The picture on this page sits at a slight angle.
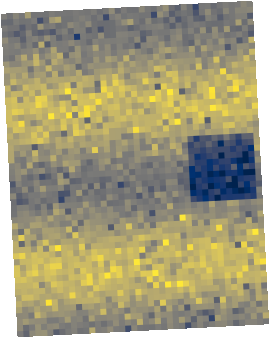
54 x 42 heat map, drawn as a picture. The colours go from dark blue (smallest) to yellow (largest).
Odd patch: lower, in the middle right. Stripes: horizontal, repeating 2 times. Average level on the scale: 60%. Ninth with the lowest average: middle right.
